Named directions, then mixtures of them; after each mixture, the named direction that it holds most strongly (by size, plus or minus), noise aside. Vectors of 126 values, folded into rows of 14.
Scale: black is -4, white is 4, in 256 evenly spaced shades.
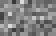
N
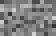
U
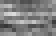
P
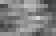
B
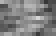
B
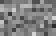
U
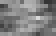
B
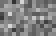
N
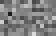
U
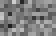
N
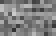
U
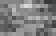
B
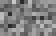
N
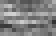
P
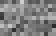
N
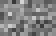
N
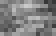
B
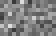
N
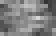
B
